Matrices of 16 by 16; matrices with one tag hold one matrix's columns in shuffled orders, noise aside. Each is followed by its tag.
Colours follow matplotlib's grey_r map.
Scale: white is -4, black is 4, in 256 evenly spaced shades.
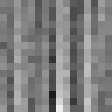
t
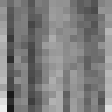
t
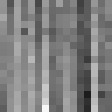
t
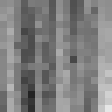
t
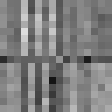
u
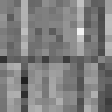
u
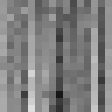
t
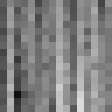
t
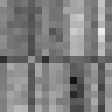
u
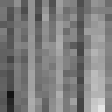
t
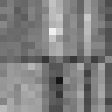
u
